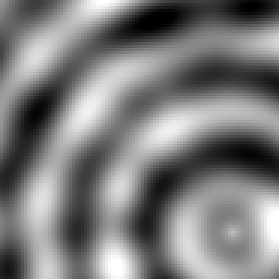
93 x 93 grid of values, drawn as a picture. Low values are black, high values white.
Ninth with the lowest average: top right. Lone odd cells: none. Ninth with the highest average: bottom right. Rings: centred on the bottom right. Average level on the scale: 50%. Mirror symmetry: none.
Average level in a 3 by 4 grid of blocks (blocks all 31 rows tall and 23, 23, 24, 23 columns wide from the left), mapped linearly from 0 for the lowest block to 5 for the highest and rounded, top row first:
3300 / 1431 / 3325
